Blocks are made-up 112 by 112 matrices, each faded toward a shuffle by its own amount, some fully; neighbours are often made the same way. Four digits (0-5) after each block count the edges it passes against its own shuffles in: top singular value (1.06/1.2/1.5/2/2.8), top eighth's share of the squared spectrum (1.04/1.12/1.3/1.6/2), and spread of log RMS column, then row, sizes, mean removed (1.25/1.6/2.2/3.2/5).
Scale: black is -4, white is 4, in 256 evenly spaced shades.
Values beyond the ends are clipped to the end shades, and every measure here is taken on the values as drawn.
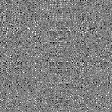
4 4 2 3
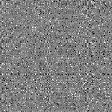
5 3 2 2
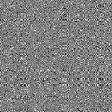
5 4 3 3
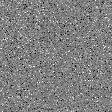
2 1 0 0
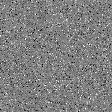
3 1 0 0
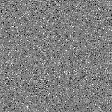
4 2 1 1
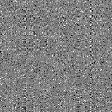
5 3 2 2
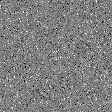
3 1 0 0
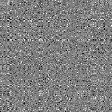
5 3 2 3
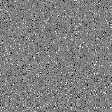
4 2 1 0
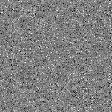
4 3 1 2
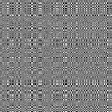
5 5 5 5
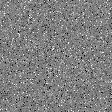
3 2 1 0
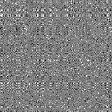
5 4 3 3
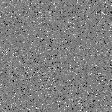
3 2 0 1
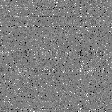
4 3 1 2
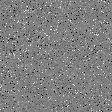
2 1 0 0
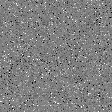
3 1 0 0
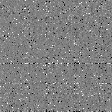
4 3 1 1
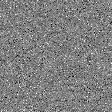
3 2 0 0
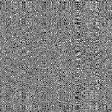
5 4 3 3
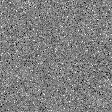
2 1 0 0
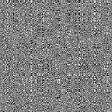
5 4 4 3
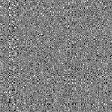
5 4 3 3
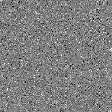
4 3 2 1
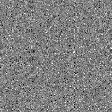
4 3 1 1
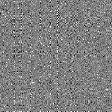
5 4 3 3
